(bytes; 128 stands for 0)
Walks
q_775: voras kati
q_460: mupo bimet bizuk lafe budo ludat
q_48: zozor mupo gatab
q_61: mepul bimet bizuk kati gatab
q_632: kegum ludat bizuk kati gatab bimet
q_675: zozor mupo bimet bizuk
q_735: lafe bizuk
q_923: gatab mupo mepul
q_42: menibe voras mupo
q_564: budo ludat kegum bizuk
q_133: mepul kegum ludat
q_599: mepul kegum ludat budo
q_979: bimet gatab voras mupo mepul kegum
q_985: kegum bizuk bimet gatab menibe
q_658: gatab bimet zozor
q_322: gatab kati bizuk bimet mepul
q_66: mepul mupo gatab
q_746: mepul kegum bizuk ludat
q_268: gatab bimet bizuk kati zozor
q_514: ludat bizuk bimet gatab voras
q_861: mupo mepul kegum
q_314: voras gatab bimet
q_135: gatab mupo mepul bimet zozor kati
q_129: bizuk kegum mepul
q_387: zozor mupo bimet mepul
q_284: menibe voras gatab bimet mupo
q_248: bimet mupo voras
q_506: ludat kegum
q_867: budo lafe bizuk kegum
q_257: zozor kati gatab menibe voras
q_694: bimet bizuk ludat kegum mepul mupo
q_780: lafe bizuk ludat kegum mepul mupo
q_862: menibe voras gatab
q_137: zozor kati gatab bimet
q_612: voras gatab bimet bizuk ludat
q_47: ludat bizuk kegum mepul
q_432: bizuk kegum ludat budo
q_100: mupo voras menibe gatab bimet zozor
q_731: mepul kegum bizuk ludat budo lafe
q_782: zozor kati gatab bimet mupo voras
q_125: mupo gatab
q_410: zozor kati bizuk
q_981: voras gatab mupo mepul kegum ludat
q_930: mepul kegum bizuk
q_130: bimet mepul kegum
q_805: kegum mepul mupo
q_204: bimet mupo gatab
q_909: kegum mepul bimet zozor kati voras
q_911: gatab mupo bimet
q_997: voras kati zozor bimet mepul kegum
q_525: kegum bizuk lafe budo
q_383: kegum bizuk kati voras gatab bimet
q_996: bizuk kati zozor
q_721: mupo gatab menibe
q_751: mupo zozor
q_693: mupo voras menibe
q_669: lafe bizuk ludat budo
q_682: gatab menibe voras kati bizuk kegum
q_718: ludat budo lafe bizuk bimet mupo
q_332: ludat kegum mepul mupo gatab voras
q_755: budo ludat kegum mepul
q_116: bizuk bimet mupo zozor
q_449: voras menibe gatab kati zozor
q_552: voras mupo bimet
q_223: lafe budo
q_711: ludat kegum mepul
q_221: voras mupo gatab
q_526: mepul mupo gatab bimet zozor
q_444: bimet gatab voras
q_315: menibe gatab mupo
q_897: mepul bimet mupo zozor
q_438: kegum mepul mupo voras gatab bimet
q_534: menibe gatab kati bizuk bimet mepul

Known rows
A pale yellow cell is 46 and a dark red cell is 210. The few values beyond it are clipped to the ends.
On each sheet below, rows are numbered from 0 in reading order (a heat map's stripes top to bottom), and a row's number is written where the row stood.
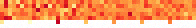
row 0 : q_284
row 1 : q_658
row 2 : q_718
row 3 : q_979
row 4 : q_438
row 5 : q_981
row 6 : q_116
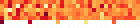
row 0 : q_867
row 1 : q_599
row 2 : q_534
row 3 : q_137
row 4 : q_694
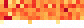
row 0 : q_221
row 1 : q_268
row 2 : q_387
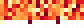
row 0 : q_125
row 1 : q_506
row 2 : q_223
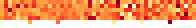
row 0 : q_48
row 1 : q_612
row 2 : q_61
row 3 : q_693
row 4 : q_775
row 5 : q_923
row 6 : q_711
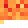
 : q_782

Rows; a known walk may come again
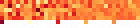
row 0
q_47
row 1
q_751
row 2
q_632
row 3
q_322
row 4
q_61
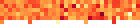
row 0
q_116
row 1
q_383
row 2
q_444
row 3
q_861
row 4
q_996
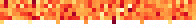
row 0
q_449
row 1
q_315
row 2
q_130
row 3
q_410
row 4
q_669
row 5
q_438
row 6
q_66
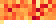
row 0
q_387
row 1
q_125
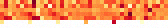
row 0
q_284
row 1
q_862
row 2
q_100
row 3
q_534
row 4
q_599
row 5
q_204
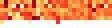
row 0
q_775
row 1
q_42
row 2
q_514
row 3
q_658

